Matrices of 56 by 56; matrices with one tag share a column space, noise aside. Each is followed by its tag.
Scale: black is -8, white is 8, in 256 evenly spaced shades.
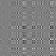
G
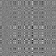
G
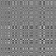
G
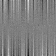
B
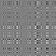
G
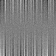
B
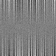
B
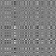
G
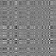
G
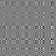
G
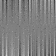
B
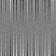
B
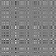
G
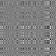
G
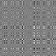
G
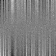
B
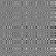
G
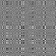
G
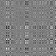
G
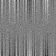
B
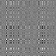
G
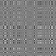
G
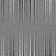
B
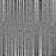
B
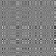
G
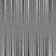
B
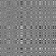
G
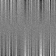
B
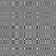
G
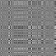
G
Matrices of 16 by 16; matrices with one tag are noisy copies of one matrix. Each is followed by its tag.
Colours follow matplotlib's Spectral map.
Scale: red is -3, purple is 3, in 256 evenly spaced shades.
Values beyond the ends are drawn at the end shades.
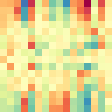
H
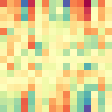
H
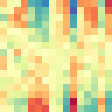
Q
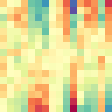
Q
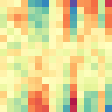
Q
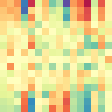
H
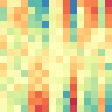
Q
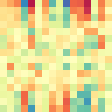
H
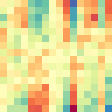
Q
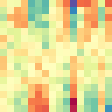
Q
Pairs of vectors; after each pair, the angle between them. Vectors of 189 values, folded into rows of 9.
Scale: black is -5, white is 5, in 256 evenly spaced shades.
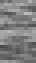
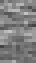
nearly parallel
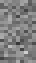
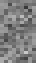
orthogonal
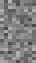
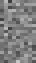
nearly opposite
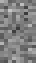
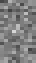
nearly opposite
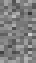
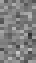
partly opposed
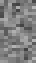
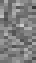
nearly opposite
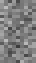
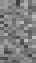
partly aligned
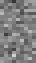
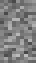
partly aligned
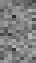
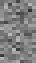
partly opposed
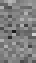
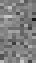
partly opposed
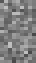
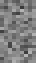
nearly opposite
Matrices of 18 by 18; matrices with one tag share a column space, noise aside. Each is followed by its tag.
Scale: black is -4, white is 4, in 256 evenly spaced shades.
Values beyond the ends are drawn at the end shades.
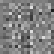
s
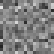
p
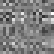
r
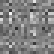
r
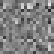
p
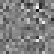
p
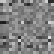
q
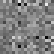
q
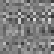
r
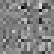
p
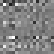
q
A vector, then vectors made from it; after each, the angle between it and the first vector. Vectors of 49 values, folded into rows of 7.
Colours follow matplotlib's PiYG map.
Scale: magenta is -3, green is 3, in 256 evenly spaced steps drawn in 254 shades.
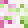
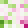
nearly opposite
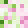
nearly opposite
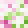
partly aligned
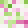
partly opposed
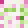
partly aligned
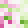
nearly parallel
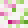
partly aligned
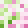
partly opposed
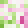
nearly opposite
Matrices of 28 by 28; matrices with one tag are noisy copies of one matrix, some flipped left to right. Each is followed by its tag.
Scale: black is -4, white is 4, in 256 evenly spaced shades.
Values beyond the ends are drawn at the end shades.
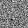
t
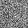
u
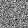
t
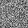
u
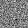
t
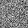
u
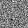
t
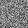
u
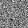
t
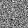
t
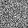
u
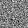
t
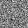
t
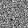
t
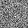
u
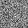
u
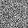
u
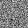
t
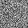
u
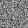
t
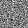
t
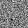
t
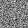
t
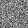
u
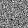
t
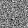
t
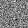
t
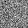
u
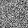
u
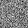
u
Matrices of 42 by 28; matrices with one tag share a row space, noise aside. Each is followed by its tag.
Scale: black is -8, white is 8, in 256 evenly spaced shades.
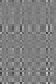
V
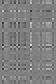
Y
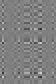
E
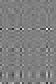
V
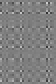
V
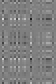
Y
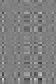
E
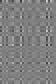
V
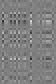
Y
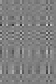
V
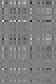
Y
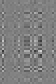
E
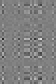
E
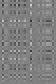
Y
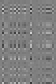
Y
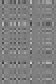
Y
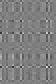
V
